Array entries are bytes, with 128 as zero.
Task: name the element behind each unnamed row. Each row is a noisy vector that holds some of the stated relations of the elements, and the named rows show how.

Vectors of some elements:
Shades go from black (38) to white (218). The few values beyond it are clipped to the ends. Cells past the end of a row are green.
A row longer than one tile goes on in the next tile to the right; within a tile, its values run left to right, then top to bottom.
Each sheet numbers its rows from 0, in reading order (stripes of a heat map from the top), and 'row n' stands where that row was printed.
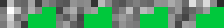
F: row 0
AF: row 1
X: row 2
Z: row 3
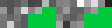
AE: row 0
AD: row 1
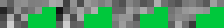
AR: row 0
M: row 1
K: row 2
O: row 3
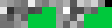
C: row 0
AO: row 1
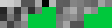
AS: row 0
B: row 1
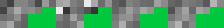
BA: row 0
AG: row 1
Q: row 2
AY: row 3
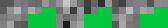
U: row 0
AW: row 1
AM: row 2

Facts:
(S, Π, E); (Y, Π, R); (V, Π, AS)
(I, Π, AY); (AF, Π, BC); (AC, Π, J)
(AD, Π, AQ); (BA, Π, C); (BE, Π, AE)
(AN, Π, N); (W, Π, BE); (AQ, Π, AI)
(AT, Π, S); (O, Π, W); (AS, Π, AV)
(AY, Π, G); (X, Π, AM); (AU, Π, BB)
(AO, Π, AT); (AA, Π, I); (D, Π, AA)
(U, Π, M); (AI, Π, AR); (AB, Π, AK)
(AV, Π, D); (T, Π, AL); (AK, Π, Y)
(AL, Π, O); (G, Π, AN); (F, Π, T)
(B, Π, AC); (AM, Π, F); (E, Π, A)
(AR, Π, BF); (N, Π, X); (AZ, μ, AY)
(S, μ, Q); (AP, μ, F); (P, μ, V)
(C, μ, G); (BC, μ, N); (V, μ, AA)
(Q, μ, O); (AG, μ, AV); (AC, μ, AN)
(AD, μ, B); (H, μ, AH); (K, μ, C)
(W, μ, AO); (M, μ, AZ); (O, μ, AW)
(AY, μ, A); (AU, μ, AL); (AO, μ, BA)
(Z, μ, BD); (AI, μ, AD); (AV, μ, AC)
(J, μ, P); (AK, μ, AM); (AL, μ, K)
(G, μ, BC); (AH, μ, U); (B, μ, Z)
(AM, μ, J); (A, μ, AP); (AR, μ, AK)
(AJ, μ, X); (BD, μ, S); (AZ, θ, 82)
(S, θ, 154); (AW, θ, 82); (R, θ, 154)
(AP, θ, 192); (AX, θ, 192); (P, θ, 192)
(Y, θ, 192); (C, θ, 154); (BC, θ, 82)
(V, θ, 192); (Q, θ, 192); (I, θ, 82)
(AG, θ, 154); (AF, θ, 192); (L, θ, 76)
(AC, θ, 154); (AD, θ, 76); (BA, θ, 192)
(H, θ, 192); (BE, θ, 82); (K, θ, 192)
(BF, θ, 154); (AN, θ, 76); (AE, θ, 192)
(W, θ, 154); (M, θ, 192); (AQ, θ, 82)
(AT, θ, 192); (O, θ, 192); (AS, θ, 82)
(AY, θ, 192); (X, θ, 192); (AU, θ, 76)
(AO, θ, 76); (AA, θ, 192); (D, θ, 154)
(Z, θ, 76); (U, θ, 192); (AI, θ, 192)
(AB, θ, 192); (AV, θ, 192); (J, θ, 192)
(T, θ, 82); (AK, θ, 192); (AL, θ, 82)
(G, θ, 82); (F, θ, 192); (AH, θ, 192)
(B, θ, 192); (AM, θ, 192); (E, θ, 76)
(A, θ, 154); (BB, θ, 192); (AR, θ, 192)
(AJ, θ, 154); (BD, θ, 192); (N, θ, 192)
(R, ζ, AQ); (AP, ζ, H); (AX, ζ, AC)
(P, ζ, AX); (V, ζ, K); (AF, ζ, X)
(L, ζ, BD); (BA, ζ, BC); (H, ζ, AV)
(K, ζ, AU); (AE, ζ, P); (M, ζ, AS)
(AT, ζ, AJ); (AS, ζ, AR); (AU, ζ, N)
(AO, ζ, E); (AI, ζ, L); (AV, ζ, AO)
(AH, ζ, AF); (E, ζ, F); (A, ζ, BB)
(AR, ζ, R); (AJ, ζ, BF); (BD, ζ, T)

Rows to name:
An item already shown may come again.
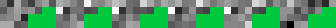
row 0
V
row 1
C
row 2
BF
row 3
W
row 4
A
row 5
T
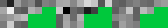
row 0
H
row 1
R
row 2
X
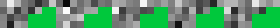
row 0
BC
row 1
AP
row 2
C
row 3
AL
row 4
AC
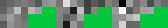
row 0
X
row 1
BE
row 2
AP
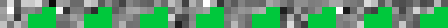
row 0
E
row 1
S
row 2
AH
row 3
AU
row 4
J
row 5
AR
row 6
A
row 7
AE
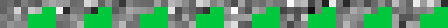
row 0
N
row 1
S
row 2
AH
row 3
D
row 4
AV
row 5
AQ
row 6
AT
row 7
L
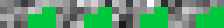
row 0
BB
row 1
AN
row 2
AU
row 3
AI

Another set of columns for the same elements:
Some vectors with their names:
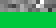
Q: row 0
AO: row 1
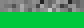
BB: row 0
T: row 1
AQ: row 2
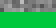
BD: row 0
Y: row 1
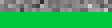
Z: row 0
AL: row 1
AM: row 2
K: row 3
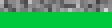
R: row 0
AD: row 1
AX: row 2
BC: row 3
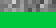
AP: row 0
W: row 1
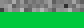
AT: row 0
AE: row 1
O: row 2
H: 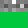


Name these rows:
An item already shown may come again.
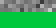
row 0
Z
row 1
T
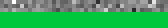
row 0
H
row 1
M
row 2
S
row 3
T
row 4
AN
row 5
E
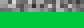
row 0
E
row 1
AR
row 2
AS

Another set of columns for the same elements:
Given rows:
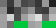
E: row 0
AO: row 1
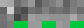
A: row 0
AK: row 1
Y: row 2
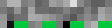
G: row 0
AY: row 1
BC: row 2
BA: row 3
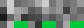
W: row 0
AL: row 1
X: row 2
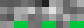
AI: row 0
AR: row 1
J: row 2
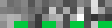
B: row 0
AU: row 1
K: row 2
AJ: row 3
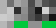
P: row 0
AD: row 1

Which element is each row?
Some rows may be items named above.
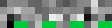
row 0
AS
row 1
H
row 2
V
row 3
W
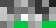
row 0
AV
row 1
AO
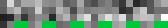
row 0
BF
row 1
AC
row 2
M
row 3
V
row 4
AO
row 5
AV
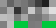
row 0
AT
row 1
AR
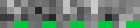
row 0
C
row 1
AN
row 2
D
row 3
AC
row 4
O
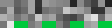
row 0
AF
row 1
F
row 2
R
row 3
AO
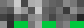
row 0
T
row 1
S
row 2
Z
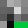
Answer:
AQ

